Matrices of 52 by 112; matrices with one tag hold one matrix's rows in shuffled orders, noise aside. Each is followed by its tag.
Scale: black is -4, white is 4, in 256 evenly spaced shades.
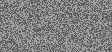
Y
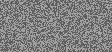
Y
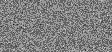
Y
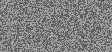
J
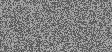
J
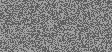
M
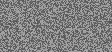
Y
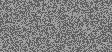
Y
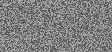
M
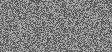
Y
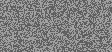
J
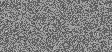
Y
